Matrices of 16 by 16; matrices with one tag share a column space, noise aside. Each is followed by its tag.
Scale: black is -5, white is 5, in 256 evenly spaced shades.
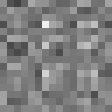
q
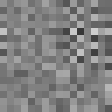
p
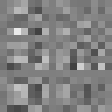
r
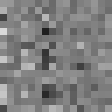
r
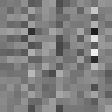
p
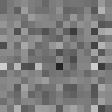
r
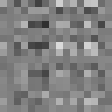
q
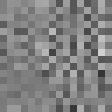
p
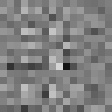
r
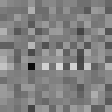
r
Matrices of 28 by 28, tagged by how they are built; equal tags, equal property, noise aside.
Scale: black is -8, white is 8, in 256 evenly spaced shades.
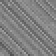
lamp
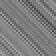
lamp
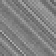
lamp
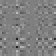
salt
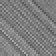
lamp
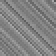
lamp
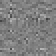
salt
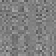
salt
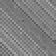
lamp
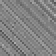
lamp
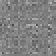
salt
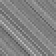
lamp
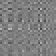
salt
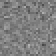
salt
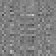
salt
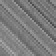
lamp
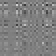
salt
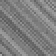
lamp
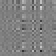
salt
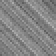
lamp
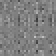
salt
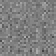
salt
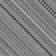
lamp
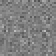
salt
